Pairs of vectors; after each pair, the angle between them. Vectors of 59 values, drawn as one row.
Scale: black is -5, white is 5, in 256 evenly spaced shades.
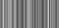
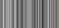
nearly parallel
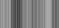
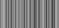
orthogonal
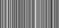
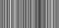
partly opposed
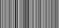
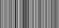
nearly parallel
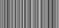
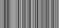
partly aligned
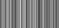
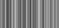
nearly opposite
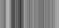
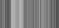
nearly opposite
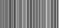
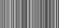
nearly opposite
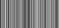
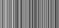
orthogonal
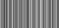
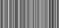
partly aligned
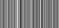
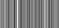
partly aligned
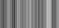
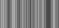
nearly opposite
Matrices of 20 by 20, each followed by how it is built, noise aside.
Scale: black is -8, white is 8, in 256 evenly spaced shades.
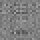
low rank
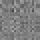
low rank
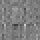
low rank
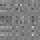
low rank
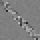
banded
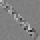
banded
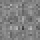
low rank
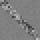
banded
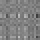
low rank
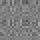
low rank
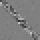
banded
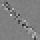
banded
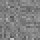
low rank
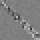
banded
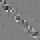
banded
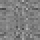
low rank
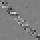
banded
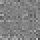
low rank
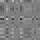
low rank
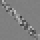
banded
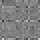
low rank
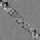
banded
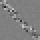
banded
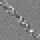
banded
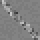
banded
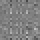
low rank
